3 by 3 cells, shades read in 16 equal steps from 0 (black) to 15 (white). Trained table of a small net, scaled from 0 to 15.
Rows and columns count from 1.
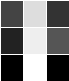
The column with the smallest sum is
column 1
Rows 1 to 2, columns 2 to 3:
13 3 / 14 5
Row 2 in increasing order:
2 5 14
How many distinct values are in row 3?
2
